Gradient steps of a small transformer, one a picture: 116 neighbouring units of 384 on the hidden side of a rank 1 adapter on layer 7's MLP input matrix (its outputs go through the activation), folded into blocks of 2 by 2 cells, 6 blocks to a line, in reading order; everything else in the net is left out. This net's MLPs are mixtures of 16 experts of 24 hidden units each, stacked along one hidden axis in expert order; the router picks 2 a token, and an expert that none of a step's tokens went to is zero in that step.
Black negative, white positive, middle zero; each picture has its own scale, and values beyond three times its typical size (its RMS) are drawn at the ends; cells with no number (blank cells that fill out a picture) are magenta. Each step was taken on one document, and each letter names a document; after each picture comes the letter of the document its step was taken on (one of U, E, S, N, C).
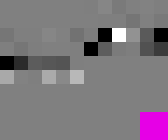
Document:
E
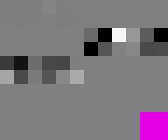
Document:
E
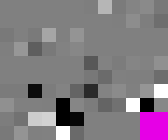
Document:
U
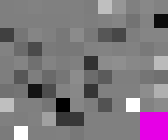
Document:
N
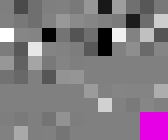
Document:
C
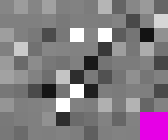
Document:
N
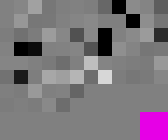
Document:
C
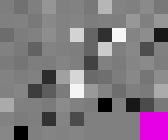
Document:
N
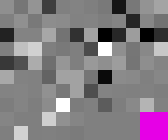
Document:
C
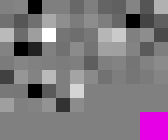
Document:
C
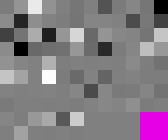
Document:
C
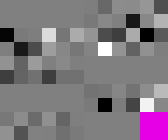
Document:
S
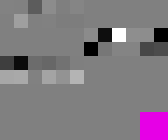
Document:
E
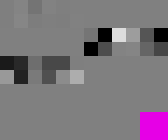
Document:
E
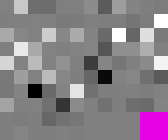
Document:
N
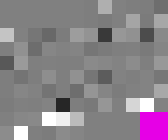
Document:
U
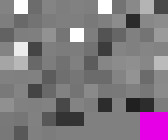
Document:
N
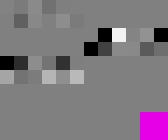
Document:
E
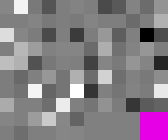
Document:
N
